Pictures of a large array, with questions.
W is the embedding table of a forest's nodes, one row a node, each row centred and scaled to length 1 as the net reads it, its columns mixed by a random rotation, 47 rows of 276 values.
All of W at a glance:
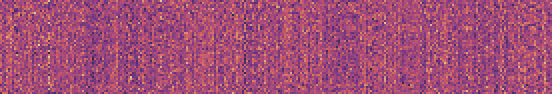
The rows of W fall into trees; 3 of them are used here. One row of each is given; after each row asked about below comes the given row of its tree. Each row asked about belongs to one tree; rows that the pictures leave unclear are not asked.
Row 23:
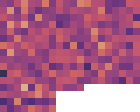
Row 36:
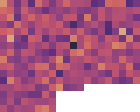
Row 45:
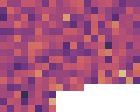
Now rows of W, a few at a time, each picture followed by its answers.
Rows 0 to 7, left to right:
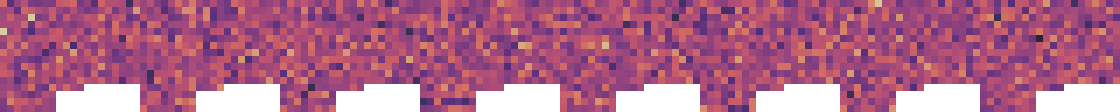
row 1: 45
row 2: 23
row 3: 23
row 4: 45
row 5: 45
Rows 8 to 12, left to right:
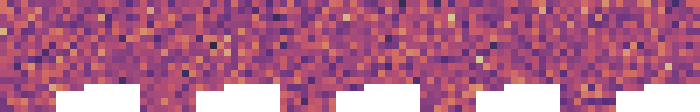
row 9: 36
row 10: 45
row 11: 36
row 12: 23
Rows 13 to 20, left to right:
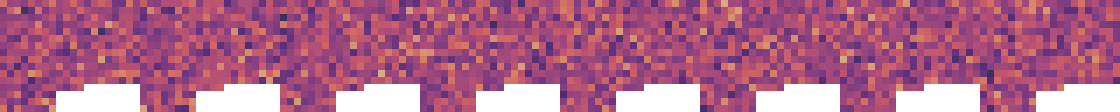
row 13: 45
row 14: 45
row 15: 45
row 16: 36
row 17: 36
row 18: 36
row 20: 45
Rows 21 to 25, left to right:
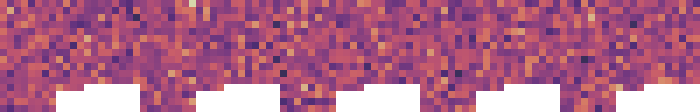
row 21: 36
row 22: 45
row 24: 23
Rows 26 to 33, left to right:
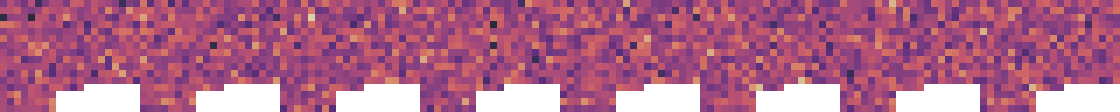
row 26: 45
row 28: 36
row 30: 36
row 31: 36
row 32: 45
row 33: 36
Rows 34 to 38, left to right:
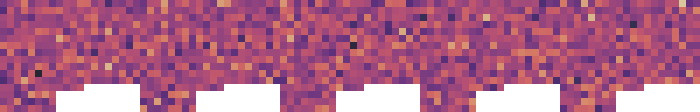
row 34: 23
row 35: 23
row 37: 45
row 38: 36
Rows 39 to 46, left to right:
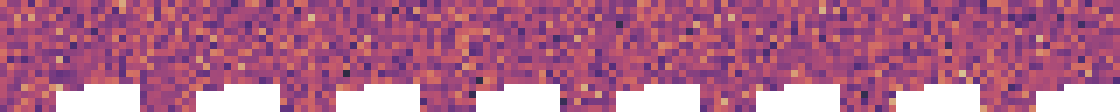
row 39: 36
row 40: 36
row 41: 36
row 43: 23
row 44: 36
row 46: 23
